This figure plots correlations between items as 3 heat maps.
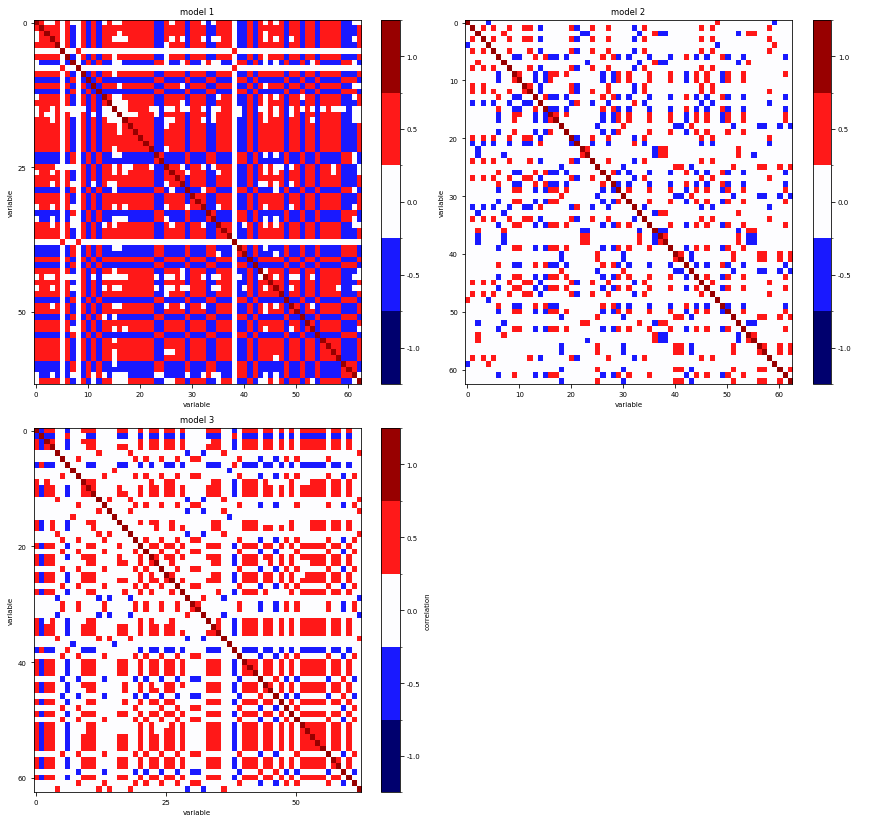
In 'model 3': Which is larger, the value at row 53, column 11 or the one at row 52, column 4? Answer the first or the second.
the first
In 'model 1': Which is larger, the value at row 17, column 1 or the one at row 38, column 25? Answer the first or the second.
the first
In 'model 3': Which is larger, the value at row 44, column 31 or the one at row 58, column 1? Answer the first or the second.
the first
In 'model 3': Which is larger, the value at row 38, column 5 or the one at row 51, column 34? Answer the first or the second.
the second
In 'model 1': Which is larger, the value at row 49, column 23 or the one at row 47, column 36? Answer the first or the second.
the second
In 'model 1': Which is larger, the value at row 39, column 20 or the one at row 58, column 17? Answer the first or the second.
the second
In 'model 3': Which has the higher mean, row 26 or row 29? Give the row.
26
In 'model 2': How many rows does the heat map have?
63
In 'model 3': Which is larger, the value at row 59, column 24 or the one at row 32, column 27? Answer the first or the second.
the second
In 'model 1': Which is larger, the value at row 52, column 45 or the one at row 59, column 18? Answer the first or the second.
the first
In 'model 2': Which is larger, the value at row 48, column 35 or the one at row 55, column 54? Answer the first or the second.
the second
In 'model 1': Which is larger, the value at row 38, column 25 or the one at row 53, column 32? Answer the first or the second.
the second
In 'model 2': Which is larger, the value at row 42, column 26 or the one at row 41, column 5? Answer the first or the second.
the first
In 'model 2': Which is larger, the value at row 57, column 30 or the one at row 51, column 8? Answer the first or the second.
the second
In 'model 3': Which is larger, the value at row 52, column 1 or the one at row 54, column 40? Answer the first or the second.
the second
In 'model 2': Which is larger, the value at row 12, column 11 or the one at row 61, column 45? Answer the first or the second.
the first
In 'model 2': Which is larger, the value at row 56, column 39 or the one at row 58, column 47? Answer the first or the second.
the second
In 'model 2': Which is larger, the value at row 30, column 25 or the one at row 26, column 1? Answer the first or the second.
the second
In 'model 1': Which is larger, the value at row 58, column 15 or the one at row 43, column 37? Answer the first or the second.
the second
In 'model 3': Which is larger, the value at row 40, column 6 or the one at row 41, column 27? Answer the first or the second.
the second
